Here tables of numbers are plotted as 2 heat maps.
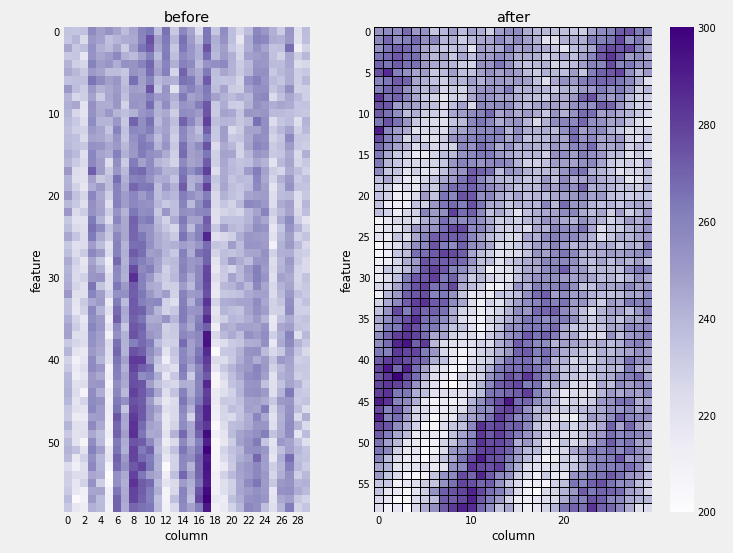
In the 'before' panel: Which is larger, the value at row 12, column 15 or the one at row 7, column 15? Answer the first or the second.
the second
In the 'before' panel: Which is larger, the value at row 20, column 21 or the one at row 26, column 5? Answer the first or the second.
the first
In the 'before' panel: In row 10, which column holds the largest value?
17
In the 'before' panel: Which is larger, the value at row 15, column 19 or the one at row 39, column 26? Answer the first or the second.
the first
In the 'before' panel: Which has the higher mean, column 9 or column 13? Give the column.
9
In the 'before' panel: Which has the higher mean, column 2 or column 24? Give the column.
24
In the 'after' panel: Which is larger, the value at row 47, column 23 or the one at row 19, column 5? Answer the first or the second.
the first
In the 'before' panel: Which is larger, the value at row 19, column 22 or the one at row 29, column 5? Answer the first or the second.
the first
